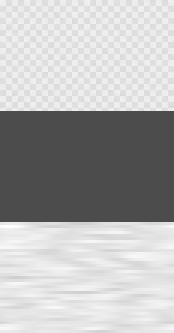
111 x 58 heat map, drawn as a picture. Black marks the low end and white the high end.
The table splits into 3 rows of 1 panel. Panel 1,1: very high, checkered, faint in contrast. Panel 2,1: low, flat. Panel 3,1: very high, streaked across, faint in contrast.
